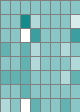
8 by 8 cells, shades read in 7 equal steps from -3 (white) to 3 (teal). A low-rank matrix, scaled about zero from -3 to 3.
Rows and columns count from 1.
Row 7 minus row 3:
0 0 4 -2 0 0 0 -2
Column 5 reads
0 0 0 0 0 0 0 0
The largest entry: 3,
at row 2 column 3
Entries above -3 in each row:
8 8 7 8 8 8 8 7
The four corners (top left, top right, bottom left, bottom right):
0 0 -1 0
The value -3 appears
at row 3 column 3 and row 8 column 3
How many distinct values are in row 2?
4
